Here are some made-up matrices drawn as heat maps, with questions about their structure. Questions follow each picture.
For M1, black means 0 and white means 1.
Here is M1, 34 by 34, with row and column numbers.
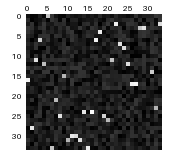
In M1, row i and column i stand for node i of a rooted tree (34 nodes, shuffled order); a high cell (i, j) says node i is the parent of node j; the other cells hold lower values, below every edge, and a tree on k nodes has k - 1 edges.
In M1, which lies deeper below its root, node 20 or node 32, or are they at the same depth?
node 20
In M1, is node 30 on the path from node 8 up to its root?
yes
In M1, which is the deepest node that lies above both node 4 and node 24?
12
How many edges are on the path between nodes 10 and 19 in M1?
6
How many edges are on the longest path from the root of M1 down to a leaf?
7
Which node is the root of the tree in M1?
30
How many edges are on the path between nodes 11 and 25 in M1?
3
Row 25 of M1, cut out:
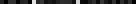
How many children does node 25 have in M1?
2
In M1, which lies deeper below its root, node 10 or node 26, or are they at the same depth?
node 10
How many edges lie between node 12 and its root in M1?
1
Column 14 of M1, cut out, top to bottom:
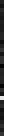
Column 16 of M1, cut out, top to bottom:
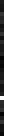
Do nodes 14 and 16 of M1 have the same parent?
yes
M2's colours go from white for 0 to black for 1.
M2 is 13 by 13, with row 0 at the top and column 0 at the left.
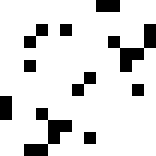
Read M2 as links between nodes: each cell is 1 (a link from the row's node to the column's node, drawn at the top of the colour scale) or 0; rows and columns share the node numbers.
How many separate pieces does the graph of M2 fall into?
2
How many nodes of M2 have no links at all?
1
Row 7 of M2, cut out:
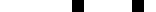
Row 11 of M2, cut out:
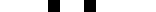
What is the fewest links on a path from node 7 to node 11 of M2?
1
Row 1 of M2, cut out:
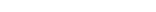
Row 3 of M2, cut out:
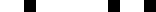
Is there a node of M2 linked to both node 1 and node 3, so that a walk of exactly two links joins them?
no
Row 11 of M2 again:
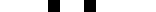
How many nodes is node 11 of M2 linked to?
2
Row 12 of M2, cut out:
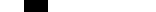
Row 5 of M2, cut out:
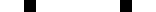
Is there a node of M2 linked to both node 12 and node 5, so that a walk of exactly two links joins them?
yes
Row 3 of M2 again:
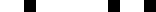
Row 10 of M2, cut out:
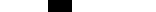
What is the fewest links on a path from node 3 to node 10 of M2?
3
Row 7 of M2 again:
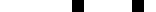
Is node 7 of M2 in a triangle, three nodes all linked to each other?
no
